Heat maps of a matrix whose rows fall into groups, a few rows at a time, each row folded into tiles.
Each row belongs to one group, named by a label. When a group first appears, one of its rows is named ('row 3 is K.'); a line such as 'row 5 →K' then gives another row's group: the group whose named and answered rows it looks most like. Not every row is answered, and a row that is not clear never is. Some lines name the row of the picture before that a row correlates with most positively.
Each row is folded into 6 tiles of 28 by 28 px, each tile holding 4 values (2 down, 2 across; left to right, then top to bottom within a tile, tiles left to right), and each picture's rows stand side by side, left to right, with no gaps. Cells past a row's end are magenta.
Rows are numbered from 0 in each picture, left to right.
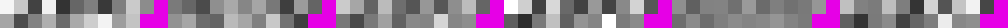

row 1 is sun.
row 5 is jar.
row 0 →jar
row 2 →jar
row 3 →jar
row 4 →sun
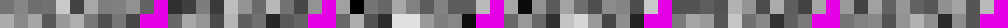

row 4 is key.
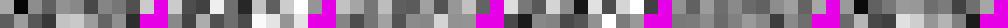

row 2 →jar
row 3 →jar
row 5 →sun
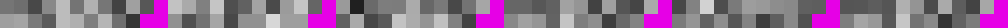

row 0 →sun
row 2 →sun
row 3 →key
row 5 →key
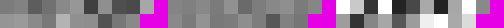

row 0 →key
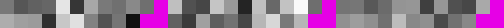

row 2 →key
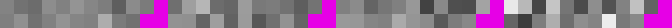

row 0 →sun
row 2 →key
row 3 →jar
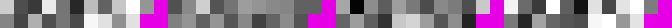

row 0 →jar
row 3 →jar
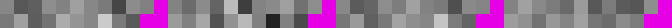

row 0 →sun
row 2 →sun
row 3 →key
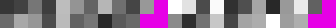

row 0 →key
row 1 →jar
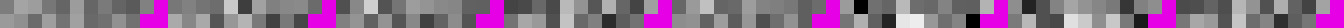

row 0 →key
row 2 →key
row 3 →key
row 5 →sun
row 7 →key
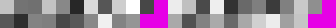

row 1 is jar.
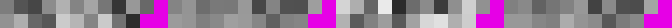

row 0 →sun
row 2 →jar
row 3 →key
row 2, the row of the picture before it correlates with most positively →1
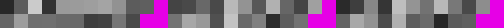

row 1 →key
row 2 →key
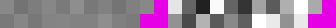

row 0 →sun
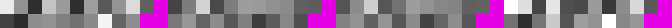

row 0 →jar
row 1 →key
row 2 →key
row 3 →jar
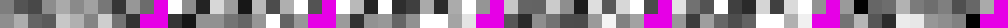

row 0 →sun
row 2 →jar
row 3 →jar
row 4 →jar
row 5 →sun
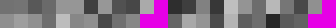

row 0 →key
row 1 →key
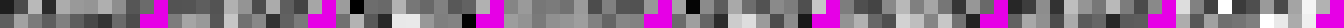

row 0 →key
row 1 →key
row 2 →sun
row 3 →key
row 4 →sun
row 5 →sun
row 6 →key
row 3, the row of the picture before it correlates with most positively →0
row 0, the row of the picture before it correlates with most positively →1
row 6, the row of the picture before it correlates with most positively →1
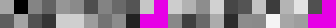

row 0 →sun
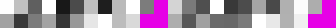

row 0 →jar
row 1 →jar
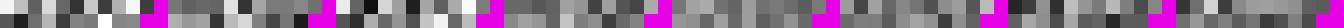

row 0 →jar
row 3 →key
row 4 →key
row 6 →key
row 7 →key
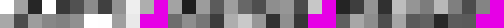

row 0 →jar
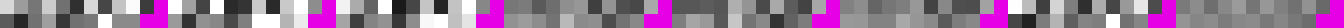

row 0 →jar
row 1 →jar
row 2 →jar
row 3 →key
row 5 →key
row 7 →sun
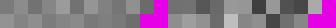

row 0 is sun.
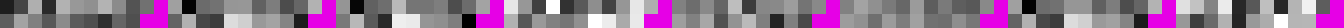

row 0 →key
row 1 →sun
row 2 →sun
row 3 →jar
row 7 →jar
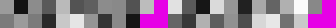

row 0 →sun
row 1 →jar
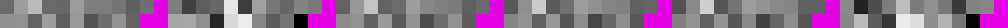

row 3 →key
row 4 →key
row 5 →sun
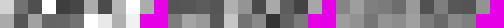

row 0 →jar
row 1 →key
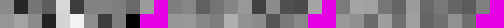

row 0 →sun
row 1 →key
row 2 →key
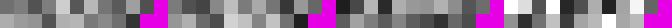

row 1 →sun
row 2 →key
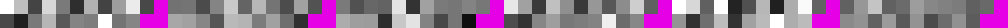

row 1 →sun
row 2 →sun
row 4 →jar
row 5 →key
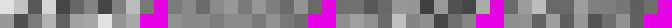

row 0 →jar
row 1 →sun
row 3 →key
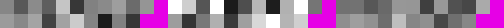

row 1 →jar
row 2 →key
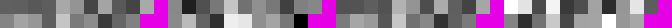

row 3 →jar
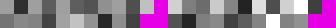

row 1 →jar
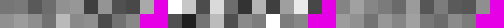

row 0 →key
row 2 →key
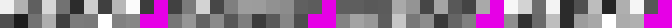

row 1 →key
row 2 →key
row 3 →jar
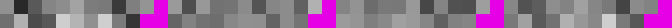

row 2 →key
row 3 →sun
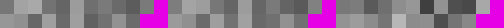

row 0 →key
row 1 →key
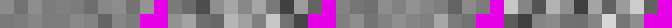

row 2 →sun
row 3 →jar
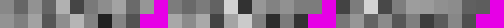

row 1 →sun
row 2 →key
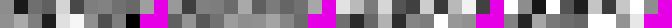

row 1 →sun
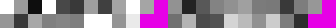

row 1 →sun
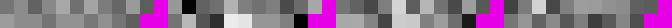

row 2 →sun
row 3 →key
